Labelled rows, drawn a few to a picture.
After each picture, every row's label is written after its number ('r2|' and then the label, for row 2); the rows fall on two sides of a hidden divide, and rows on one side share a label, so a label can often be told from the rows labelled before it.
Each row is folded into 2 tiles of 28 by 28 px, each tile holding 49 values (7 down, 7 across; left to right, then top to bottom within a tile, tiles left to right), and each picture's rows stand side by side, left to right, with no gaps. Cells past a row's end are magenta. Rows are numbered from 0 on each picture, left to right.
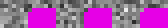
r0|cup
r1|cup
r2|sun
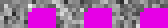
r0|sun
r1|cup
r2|cup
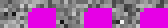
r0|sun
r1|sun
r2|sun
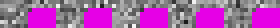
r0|cup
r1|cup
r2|cup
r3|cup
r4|cup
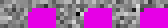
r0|cup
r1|sun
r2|cup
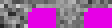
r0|cup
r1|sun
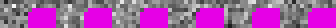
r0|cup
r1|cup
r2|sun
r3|cup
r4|cup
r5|cup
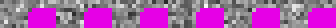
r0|cup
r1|cup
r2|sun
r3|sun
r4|sun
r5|sun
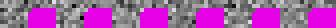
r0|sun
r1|sun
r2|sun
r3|cup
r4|cup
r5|cup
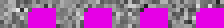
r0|cup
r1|cup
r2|cup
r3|sun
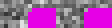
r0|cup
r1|sun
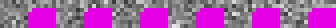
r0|sun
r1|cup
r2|sun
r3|sun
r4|sun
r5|sun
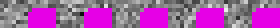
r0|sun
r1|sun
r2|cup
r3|cup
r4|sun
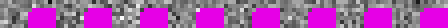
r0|cup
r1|sun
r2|cup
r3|sun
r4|sun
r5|cup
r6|sun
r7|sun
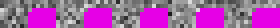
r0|sun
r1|sun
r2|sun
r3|sun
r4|cup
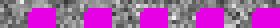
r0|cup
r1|cup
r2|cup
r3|sun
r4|sun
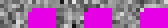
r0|cup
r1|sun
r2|sun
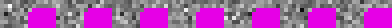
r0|sun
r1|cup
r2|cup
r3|sun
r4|cup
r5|sun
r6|cup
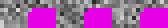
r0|sun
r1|cup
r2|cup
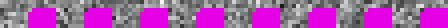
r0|sun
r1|cup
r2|cup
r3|sun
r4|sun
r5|sun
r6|sun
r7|cup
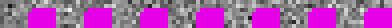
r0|cup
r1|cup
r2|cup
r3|sun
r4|cup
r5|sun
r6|cup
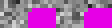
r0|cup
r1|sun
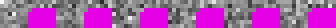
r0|cup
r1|cup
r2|sun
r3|sun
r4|sun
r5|sun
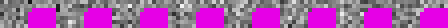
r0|cup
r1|sun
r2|cup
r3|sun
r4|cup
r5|cup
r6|cup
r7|cup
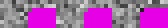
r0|cup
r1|cup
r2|cup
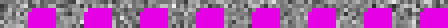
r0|sun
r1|sun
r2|sun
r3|cup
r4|cup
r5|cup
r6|cup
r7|cup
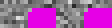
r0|sun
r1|sun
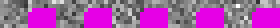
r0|sun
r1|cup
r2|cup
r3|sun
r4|cup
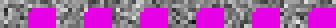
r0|cup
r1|sun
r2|sun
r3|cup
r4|sun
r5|sun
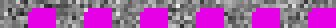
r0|cup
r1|sun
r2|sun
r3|sun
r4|sun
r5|cup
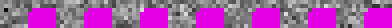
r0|cup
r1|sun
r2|sun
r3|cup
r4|cup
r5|sun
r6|sun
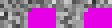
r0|sun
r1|sun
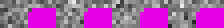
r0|cup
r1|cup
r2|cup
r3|cup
